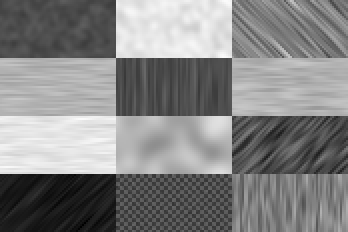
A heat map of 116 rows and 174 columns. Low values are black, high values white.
The table splits into 4 rows of 3 panels. Panel 1,1: low, blotchy, faint in contrast. Panel 1,2: very high, blotchy, faint in contrast. Panel 1,3: middling, slanting down to the right. Panel 2,1: high, streaked across, faint in contrast. Panel 2,2: low, streaked downward, faint in contrast. Panel 2,3: high, streaked across, faint in contrast. Panel 3,1: very high, streaked across, faint in contrast. Panel 3,2: high, smooth. Panel 3,3: low, slanting up to the right. Panel 4,1: very low, slanting up to the right, faint in contrast. Panel 4,2: low, checkered. Panel 4,3: middling, streaked downward.
